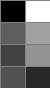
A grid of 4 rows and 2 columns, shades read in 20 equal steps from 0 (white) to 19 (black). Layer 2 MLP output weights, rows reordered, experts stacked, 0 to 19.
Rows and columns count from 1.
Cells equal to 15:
0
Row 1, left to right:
19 0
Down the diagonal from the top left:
19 7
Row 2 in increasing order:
7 12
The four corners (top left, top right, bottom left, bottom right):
19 0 13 16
